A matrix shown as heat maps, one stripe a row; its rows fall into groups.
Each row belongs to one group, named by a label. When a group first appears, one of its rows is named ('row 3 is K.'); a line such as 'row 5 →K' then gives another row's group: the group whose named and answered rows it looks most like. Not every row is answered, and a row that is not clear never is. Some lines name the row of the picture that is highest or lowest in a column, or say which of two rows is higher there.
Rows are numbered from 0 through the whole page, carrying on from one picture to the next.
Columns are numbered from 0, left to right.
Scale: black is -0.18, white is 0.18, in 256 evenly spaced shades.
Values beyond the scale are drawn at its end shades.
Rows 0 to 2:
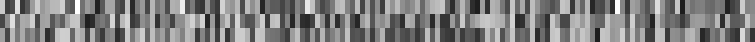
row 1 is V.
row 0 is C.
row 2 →V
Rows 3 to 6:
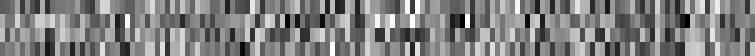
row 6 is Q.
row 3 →Q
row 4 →C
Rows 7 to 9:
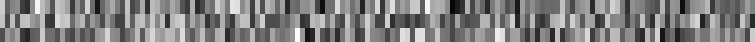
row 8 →V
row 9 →Q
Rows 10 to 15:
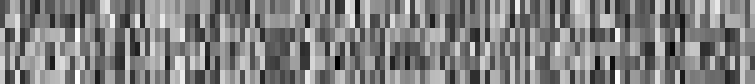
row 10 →Q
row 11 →Q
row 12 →C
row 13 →V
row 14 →V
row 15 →C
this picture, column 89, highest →14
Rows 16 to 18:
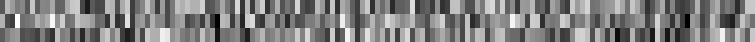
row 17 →C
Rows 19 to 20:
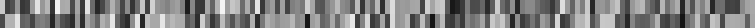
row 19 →C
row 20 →Q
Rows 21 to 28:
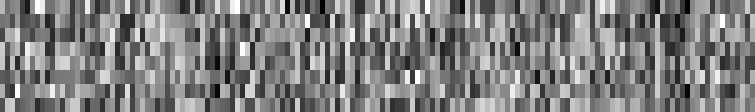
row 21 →C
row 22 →Q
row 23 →Q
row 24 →V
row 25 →V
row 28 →V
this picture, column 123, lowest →22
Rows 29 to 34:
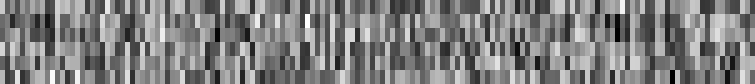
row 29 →V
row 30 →Q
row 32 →V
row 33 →V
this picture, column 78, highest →31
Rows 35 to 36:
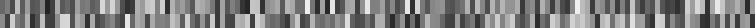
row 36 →V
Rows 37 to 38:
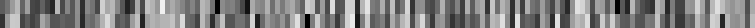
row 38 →Q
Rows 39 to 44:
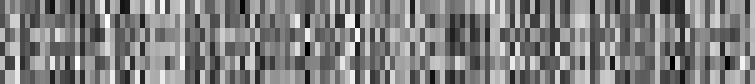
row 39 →Q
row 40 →Q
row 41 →C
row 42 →Q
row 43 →C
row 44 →Q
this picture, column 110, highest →43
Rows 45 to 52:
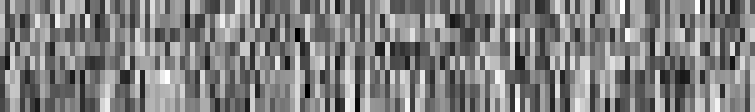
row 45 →V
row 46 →C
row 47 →C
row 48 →V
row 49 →V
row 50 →Q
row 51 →Q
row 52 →Q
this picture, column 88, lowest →49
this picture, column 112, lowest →50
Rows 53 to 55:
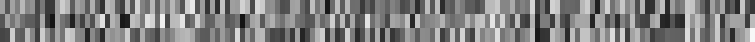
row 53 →V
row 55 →V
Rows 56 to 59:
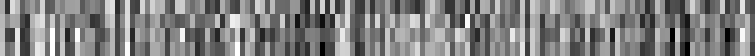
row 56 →V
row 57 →C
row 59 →C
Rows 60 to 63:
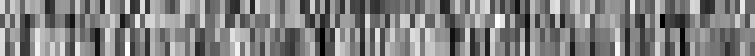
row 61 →Q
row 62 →C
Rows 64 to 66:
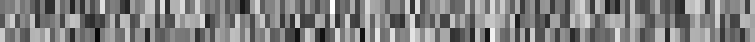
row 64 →Q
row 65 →V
